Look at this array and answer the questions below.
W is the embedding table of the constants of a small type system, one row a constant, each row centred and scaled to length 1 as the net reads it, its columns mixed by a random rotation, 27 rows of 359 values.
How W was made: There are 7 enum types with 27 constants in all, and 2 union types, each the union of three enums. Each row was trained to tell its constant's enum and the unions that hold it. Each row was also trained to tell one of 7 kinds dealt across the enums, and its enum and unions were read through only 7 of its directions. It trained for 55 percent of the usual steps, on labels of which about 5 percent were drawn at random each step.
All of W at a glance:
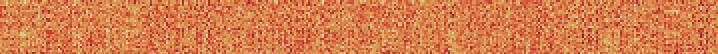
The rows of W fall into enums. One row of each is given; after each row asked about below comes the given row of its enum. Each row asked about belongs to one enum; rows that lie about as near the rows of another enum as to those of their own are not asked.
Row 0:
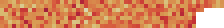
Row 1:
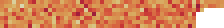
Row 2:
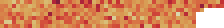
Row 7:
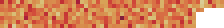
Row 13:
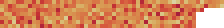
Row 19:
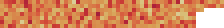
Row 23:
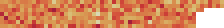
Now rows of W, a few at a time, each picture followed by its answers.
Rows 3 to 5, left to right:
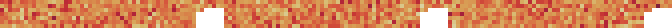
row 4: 19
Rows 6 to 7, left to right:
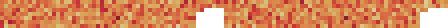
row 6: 23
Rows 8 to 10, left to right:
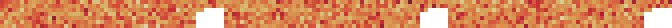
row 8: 7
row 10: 2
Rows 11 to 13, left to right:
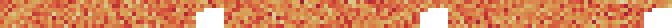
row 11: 7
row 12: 7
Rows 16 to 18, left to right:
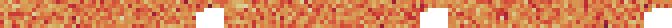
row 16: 2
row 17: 1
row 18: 1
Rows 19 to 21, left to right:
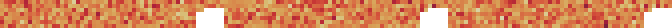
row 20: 2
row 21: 1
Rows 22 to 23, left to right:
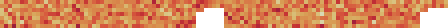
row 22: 0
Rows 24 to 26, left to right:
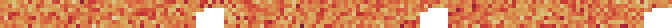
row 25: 0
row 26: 13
